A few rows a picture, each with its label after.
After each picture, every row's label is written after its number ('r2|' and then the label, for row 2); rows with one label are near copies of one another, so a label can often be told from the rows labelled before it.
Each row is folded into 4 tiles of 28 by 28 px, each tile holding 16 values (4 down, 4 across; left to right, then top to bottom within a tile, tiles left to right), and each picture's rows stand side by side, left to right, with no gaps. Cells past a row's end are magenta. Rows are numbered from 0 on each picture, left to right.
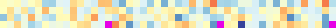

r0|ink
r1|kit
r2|kit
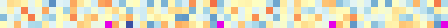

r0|ink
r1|kit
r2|ink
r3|kit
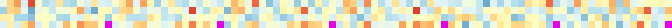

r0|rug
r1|rug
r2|rug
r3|rug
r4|kit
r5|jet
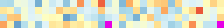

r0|kit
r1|jet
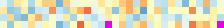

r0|jet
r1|rug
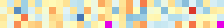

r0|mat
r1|rug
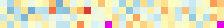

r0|jet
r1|mat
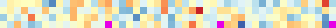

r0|ink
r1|jet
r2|kit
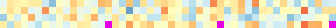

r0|ink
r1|mat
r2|rug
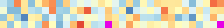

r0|jet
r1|mat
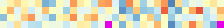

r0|ink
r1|jet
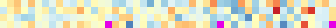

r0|rug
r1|kit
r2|jet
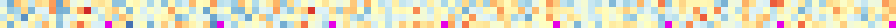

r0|jet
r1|kit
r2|jet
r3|rug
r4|mat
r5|kit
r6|ink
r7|mat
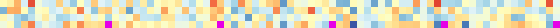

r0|rug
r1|mat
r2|jet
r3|kit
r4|kit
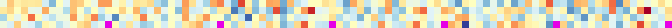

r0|ink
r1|ink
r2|jet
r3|jet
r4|kit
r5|jet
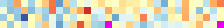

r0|jet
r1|ink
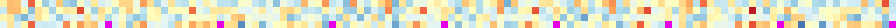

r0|rug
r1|rug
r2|kit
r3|jet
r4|jet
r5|jet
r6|rug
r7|kit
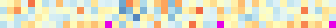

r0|rug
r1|jet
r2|rug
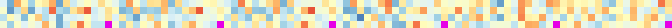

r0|jet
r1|jet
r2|jet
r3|jet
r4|ink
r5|ink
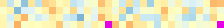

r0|mat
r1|mat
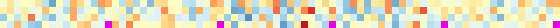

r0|ink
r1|mat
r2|jet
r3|jet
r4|ink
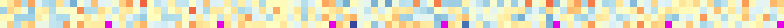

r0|rug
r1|rug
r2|mat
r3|kit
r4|kit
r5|rug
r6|ink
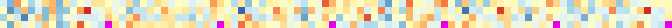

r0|jet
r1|mat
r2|mat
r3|ink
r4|mat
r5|jet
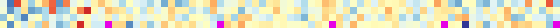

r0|jet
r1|kit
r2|mat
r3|mat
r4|kit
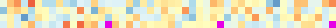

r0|rug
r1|mat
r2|ink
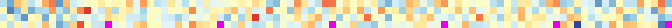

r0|jet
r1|rug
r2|ink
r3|ink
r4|ink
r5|kit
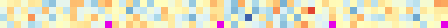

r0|ink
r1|mat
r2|jet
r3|mat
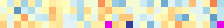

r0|mat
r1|kit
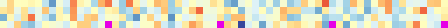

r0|ink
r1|jet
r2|kit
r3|jet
